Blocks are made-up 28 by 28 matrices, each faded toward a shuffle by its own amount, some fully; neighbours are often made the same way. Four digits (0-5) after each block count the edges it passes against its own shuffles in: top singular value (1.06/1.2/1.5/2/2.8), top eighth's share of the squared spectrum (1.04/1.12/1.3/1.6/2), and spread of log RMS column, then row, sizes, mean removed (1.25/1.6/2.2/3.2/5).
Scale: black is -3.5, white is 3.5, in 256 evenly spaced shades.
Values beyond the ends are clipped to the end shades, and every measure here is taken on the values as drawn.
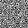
2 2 0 0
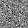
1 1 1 0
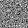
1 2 0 0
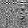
4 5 2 2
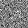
1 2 0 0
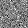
0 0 0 0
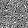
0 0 0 0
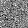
0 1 0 0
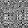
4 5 2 2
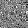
3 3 0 1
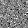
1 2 0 0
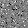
0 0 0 0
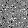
0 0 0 0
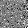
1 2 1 0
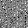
1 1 2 0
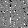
2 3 1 0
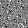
1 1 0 0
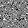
2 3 0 1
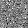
0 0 0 0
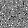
0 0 0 0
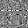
3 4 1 2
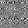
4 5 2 3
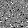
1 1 0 0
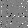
2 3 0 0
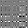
4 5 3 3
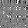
4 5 2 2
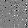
3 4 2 1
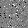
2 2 0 0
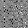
3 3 1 1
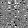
3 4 1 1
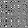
4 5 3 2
